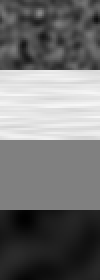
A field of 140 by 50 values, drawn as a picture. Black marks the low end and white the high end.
It is made of 4 by 1 panels. Panel 1,1: low, blotchy. Panel 2,1: very high, streaked across, faint in contrast. Panel 3,1: middling, flat. Panel 4,1: very low, smooth, faint in contrast.
